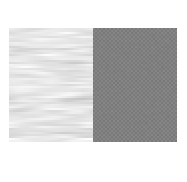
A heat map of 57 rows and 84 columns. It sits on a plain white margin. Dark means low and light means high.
The table splits into one row of 2 panels. Panel 1,1: very high, streaked across, faint in contrast. Panel 1,2: middling, checkered, faint in contrast.
